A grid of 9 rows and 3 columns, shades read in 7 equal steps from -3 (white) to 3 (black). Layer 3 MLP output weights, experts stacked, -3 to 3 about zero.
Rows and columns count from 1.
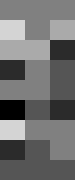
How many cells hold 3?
1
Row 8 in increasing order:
0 1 2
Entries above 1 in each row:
0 0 1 1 0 2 0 1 0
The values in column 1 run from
-2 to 3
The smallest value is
-2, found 2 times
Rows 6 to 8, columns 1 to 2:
3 1 / -2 0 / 2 1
